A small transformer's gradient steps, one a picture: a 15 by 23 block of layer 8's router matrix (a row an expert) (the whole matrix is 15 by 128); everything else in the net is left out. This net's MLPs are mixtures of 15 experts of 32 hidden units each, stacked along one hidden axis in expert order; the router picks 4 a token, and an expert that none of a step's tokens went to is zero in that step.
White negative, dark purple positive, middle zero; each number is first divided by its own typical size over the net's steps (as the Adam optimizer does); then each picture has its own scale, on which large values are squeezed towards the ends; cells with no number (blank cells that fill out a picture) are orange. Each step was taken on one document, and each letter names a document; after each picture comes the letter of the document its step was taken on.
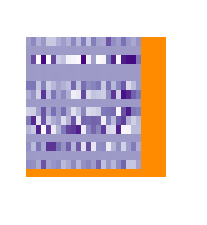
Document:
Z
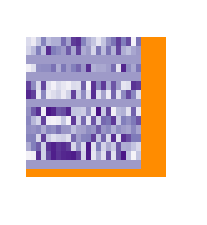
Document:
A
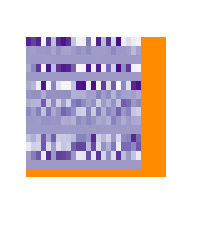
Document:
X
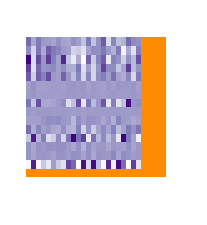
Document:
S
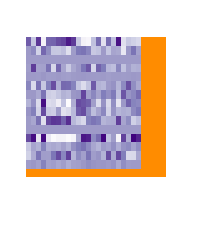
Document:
X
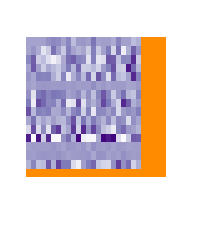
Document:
S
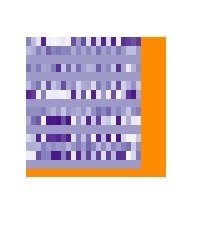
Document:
A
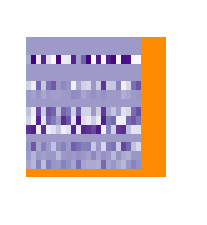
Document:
Z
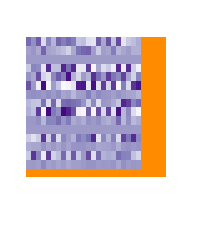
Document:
X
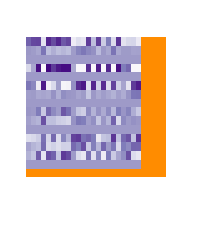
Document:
X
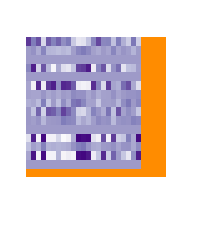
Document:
X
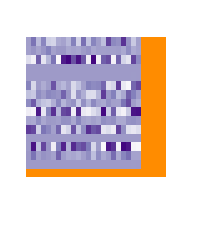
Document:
Z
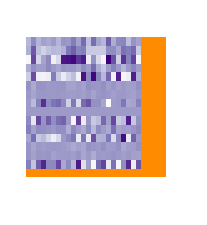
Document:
S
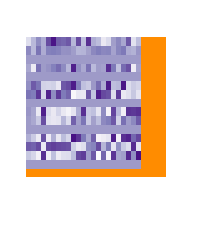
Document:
A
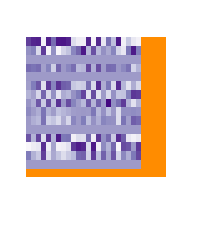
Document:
X
